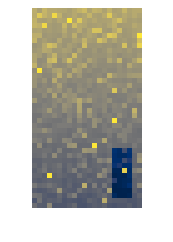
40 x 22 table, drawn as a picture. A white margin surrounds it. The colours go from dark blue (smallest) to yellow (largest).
Roughest part: bottom right. Stripes: none. Ninth with the lowest average: bottom right. Slope: up to the top. Odd patch: lower, in the bottom right.
